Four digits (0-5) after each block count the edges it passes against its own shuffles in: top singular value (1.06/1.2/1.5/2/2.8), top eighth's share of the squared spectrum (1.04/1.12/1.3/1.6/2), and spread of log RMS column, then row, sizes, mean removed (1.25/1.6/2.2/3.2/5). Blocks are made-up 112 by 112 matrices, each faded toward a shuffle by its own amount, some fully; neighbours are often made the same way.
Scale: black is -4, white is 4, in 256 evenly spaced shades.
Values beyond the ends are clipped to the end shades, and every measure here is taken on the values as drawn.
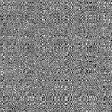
5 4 3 3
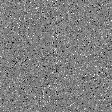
1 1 1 0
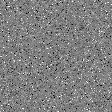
0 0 0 0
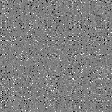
4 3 2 2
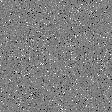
2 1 0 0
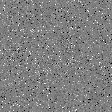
2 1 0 0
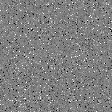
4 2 1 1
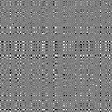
5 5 4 4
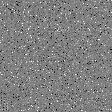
2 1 0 0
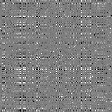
5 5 3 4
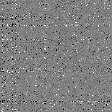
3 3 2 2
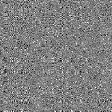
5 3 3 2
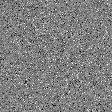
1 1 0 0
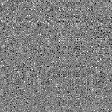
4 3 2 2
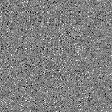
4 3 2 2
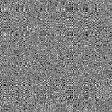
5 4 3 3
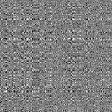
5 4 3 3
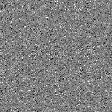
4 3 1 1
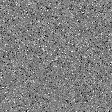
2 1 0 0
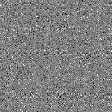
4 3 2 2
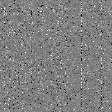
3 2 3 1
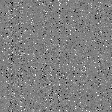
2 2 2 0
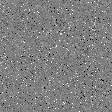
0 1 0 0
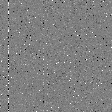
4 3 1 0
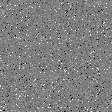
1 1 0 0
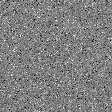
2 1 0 0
